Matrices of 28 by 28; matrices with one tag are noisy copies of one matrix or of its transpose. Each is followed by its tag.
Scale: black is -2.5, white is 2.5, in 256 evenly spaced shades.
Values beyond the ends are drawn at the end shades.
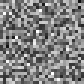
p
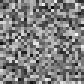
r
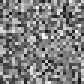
r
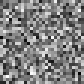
r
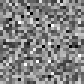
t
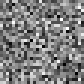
t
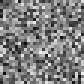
r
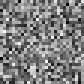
r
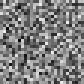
p
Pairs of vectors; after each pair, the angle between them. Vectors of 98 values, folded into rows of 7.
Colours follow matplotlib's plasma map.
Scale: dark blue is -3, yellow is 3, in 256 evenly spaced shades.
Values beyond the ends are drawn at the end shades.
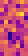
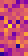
orthogonal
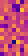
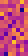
partly opposed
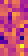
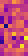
partly aligned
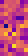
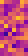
nearly opposite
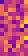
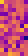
nearly opposite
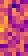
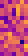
partly opposed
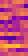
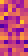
orthogonal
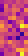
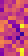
nearly parallel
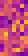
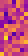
partly aligned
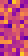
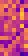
orthogonal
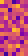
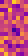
nearly opposite
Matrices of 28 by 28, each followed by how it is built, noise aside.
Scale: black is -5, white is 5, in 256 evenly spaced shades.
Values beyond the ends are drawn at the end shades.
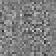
low rank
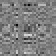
low rank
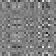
low rank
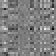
low rank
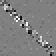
banded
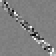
banded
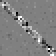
banded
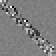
banded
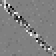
banded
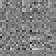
low rank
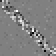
banded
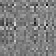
low rank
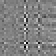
low rank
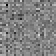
low rank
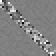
banded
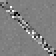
banded
